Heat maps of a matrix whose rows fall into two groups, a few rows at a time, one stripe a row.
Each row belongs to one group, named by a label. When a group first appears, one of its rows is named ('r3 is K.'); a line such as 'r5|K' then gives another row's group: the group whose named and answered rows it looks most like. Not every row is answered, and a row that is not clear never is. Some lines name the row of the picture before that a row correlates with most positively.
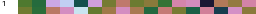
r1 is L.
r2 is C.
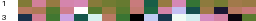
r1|C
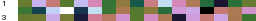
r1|C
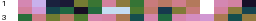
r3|L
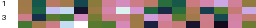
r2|L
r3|C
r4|C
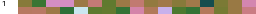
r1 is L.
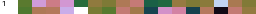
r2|C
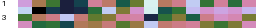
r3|C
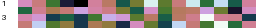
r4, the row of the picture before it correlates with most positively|1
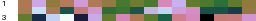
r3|L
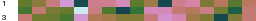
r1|L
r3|C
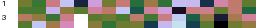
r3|C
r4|C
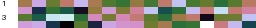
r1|C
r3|L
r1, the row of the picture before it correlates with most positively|4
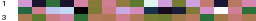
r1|C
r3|L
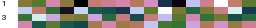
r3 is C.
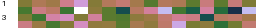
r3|L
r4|C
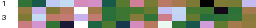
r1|L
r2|C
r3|C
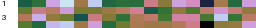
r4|L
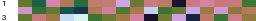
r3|C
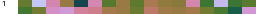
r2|L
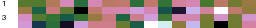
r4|C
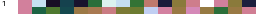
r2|C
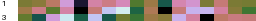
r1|L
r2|L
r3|L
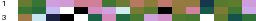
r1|L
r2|L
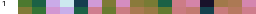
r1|L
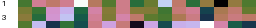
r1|C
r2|L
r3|L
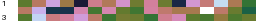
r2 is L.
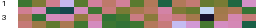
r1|L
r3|L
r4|L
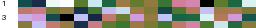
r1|L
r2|L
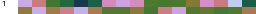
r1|L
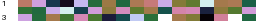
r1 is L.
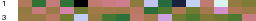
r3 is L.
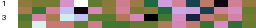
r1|C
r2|L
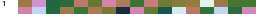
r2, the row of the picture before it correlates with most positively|4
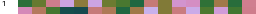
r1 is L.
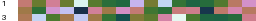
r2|L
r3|C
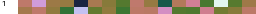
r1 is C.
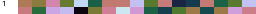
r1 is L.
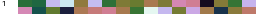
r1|L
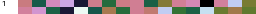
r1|L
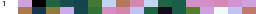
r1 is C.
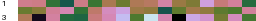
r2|L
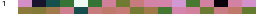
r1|C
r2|L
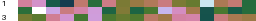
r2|C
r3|L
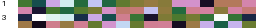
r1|L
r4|C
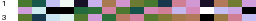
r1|L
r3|L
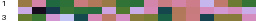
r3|L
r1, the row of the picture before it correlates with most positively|2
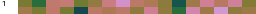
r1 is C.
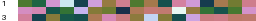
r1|L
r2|C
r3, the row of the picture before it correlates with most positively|2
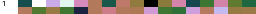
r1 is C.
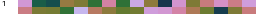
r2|C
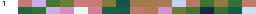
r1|C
